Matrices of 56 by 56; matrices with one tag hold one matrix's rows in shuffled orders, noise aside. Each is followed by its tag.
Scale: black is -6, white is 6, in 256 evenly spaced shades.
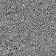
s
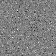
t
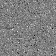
t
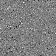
s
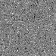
t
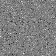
s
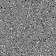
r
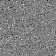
s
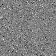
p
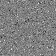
r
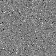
p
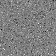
r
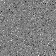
r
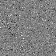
s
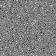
p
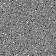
p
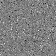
r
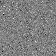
p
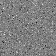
p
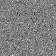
t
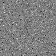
p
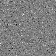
s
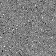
p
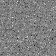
t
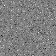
r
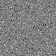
r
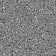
p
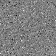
s
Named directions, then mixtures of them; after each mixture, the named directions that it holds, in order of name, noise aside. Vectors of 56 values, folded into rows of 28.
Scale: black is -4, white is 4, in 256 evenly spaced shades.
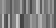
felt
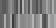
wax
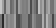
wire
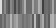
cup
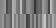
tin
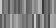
cup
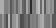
felt, wire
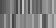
wax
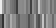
cup, wire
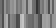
felt, tin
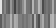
cup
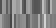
cup, tin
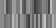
tin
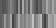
wax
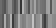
tin, wax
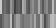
cup, wax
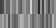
felt, wire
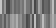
cup, tin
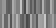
felt, tin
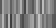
cup, felt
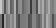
wire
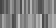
wax, wire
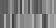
wax
